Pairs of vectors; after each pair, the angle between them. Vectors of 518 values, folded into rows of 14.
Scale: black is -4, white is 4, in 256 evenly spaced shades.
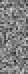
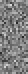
partly opposed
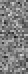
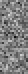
nearly parallel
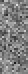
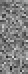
orthogonal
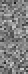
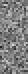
partly aligned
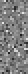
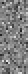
partly aligned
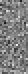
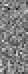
orthogonal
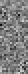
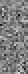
nearly parallel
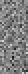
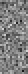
orthogonal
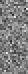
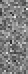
nearly parallel
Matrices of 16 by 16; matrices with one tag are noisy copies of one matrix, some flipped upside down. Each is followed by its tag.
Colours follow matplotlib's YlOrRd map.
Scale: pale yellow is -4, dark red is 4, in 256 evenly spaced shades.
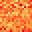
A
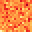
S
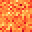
A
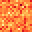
A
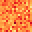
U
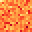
S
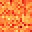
A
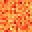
U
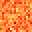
U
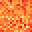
A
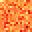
S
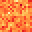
A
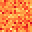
U
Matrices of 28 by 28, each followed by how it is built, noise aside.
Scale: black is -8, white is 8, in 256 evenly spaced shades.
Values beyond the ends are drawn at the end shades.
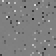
sparse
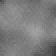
smooth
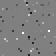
sparse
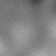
smooth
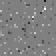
sparse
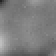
smooth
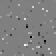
sparse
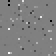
sparse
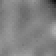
smooth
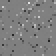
sparse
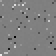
sparse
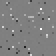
sparse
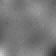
smooth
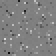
sparse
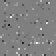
sparse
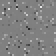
sparse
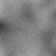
smooth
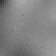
smooth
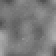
smooth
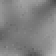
smooth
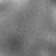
smooth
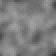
smooth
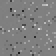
sparse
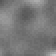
smooth
